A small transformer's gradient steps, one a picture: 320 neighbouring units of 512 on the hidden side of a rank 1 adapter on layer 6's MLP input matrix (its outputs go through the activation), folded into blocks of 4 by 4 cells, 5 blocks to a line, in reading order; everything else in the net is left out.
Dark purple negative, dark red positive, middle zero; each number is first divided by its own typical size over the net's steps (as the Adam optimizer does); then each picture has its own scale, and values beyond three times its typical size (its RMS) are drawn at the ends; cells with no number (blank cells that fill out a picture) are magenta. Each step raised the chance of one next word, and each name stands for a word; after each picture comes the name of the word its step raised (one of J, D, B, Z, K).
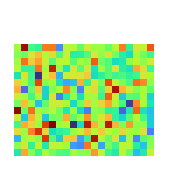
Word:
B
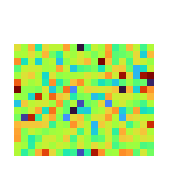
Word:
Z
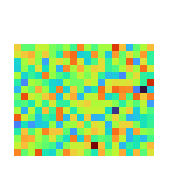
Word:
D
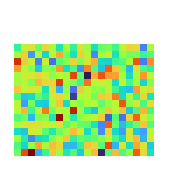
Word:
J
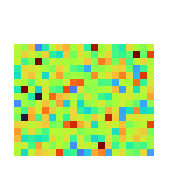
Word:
Z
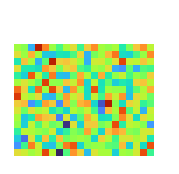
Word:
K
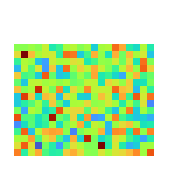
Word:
D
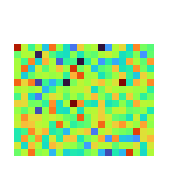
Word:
B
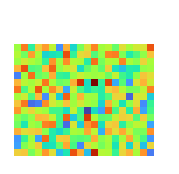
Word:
K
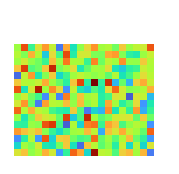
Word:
K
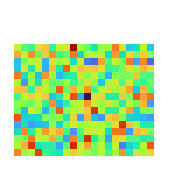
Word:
D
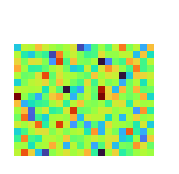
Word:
J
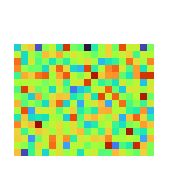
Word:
J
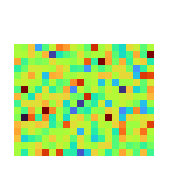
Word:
Z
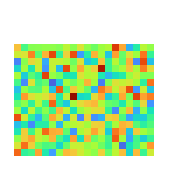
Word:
D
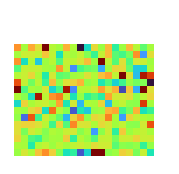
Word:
Z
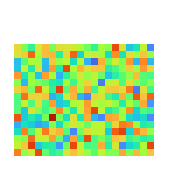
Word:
D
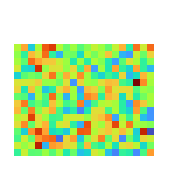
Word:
B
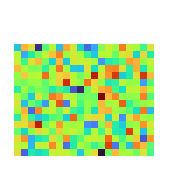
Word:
J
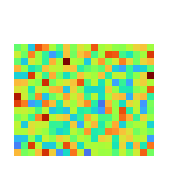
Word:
K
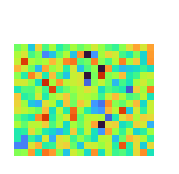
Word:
K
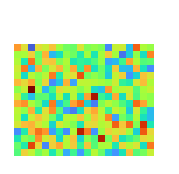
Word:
B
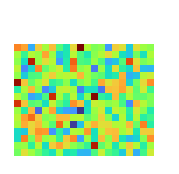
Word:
B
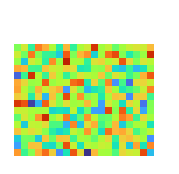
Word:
K
